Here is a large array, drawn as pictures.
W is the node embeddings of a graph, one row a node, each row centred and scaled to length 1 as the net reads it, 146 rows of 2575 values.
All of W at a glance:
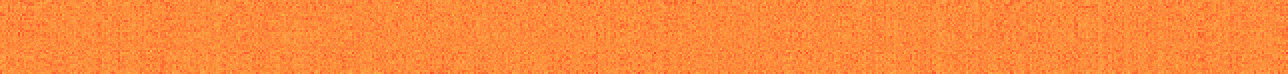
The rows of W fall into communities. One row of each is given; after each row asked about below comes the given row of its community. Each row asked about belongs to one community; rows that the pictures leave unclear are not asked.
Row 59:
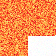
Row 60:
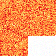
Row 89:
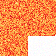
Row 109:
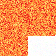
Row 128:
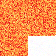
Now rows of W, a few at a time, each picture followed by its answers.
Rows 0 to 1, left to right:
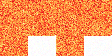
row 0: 128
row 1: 59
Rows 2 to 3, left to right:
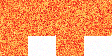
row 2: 109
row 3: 128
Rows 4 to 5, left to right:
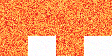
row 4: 109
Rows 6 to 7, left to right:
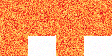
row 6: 109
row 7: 109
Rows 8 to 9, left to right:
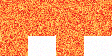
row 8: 109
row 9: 109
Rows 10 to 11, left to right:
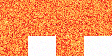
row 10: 89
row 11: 60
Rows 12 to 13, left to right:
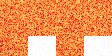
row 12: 60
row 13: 60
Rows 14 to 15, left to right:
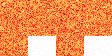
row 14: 60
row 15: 60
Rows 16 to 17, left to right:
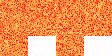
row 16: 59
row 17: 109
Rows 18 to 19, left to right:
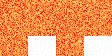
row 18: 59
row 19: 60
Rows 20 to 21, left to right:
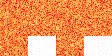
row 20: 89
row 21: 60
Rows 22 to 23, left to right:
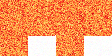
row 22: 59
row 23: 109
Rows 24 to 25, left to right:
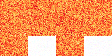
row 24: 128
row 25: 60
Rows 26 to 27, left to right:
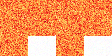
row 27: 89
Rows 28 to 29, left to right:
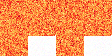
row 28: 89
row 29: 89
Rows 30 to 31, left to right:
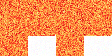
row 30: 89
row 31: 109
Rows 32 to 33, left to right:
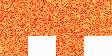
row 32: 59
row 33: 60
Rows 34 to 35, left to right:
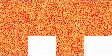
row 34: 109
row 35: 128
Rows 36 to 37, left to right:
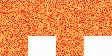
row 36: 109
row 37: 109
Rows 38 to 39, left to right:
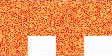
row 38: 109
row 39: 60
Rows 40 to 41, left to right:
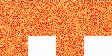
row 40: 128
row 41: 128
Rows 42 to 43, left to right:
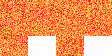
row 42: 59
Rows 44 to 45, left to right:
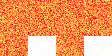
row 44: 109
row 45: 59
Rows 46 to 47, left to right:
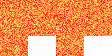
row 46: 89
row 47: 60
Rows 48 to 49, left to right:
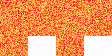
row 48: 109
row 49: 128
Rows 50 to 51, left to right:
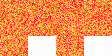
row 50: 59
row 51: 59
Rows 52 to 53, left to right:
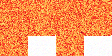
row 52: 109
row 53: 59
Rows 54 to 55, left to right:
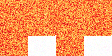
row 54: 60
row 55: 128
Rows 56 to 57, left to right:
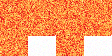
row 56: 59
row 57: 89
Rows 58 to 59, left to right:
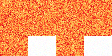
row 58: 60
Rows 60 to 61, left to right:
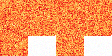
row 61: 109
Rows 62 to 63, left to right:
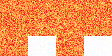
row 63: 109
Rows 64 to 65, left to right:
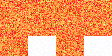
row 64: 128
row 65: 59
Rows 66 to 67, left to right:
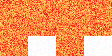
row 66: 89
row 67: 128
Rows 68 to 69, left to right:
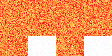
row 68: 128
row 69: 59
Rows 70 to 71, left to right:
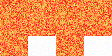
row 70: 89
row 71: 89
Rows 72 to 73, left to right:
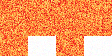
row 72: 109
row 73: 89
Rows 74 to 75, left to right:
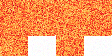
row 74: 59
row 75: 128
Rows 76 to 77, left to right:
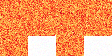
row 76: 89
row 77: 109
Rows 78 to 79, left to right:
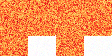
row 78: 60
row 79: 128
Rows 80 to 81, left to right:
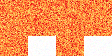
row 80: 128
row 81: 89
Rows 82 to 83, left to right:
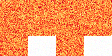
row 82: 60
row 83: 89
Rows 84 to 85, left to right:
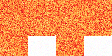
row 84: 59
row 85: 128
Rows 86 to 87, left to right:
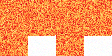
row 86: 109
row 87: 60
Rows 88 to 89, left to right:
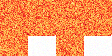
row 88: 59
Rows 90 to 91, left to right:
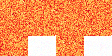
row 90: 60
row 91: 59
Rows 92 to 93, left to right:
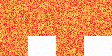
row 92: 109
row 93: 128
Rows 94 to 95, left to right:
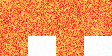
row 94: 60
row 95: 59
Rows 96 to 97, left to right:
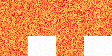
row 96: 89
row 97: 109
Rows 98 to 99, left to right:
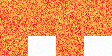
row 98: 60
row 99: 89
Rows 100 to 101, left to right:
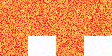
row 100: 128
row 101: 128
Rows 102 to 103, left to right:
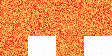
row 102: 128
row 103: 59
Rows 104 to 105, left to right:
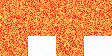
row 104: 89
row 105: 89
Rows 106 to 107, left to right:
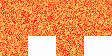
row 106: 109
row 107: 89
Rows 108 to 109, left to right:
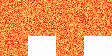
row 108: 128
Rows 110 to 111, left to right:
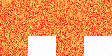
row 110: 60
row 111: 60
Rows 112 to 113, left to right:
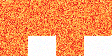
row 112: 60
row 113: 128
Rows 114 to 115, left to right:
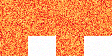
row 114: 128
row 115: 60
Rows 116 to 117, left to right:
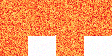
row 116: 128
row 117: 59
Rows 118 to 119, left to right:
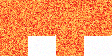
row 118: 60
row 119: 128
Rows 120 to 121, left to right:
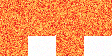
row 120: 59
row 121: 89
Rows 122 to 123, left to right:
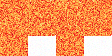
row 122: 59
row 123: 60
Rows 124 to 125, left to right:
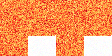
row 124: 60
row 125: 109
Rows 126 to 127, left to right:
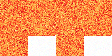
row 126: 59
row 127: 89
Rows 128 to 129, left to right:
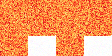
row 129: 128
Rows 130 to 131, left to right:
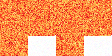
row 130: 59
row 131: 60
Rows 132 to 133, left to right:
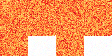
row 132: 60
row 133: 59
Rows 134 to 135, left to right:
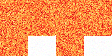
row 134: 128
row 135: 89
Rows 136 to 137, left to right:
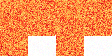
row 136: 60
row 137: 60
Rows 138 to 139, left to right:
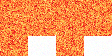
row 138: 128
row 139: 89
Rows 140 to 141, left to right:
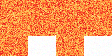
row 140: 128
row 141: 109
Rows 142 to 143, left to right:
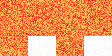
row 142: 59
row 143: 128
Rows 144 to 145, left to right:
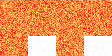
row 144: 128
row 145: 109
